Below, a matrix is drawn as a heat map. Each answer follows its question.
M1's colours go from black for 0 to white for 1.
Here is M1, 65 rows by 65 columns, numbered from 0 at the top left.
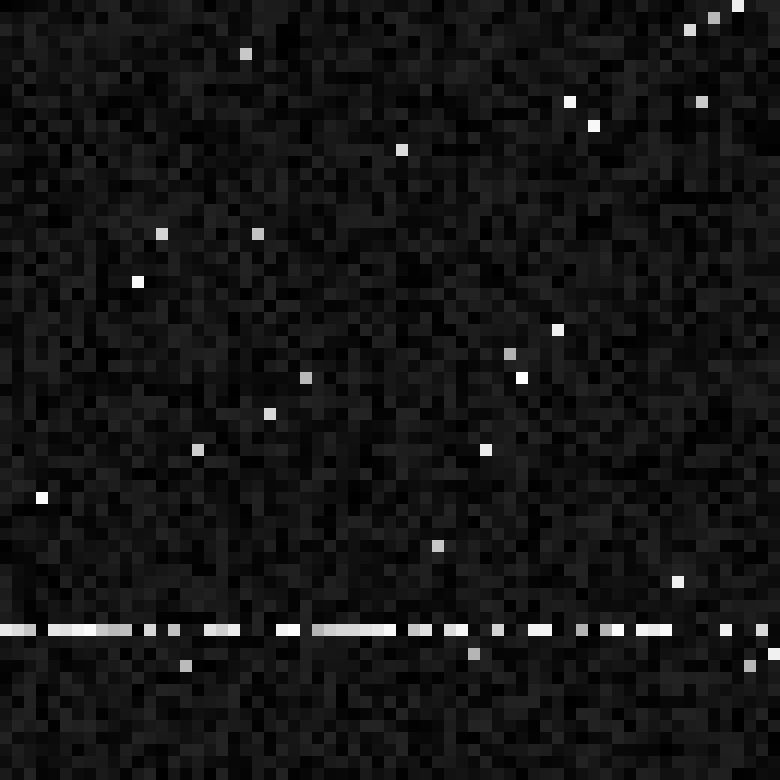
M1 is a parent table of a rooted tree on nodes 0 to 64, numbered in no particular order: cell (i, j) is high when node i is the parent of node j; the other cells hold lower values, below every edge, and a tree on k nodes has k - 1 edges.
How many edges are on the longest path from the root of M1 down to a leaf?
2
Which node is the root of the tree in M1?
52
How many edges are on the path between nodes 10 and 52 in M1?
1
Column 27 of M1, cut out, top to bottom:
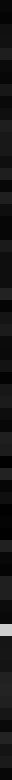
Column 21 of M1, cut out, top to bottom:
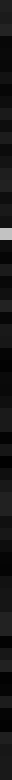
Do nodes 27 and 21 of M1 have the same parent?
no
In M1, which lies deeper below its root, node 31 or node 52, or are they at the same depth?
node 31
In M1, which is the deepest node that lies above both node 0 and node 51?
52
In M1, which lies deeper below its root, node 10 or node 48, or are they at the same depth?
the same depth
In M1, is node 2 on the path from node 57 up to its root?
yes
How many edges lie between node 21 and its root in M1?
2
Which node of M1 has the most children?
52
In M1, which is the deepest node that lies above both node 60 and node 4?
52
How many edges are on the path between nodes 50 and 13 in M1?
3
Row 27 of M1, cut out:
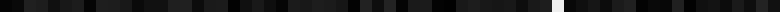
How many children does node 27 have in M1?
1
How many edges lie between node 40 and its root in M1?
2
